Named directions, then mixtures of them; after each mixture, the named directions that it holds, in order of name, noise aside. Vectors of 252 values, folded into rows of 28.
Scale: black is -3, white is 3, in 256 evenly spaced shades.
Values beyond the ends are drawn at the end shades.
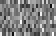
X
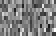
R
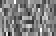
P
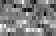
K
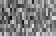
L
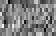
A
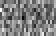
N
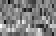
A, K, X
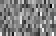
X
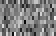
A, X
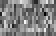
A, K, R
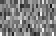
X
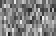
K, P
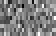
A, L, R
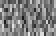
A, N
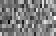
L, R, X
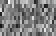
A, N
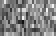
K, L, N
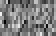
A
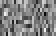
A, P, R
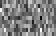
N, P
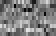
K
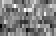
K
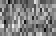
A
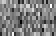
K, X
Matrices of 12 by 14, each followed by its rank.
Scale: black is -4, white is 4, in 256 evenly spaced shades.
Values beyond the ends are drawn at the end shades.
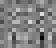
two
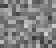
full rank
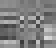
two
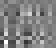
two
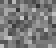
full rank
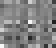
two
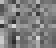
two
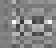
two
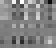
two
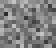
full rank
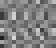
two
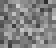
full rank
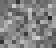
full rank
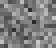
full rank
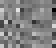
two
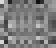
two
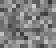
full rank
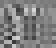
two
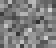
full rank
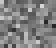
full rank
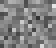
full rank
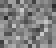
full rank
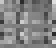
two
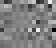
two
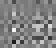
two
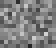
full rank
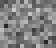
full rank
